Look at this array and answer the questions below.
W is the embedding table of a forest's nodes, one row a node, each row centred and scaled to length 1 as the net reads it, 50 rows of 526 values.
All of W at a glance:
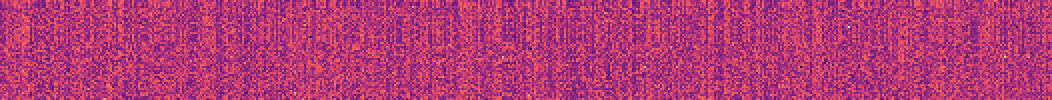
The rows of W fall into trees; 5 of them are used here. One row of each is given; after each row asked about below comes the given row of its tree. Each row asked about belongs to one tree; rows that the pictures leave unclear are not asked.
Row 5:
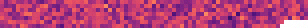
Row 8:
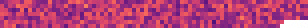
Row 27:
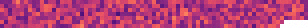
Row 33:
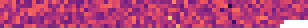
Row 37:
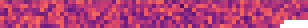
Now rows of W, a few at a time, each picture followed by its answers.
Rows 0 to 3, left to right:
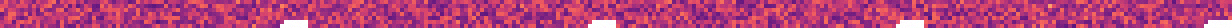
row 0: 37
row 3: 37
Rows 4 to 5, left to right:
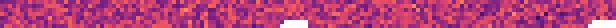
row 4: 27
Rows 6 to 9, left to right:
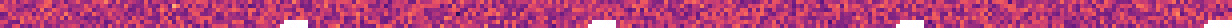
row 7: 27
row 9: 37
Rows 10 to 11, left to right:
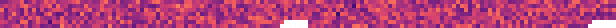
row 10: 37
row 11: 8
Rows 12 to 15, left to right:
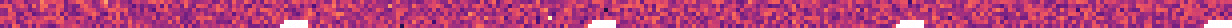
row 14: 37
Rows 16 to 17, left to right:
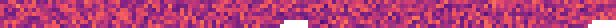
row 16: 8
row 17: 37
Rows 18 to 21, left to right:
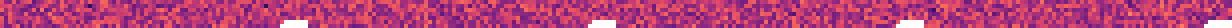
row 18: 37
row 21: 8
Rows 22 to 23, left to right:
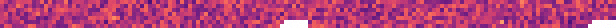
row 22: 27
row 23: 8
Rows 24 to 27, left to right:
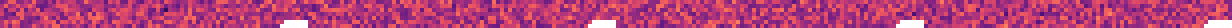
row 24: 8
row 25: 33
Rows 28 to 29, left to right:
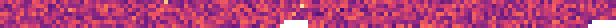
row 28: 33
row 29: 8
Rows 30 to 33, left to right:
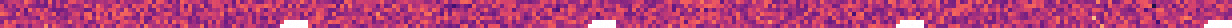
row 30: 8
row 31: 37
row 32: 5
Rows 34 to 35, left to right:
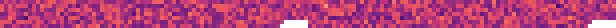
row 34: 37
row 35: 33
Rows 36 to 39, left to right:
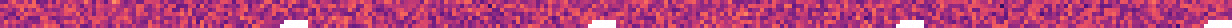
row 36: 8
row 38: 8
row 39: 27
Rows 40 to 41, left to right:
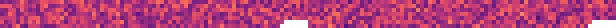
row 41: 5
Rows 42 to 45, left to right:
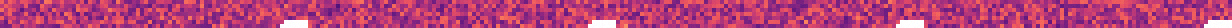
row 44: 5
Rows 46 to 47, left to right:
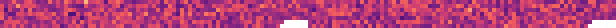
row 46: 8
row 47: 33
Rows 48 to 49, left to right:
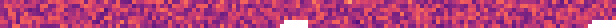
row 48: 37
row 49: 37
